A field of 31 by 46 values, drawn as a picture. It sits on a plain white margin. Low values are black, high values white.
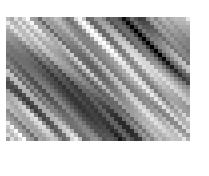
Slope: none. Grain: diagonal, down to the right. Mirror symmetry: none.
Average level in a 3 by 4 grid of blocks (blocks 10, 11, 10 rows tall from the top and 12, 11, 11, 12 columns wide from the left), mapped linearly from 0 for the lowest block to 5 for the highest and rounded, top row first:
4422 | 1144 | 4105
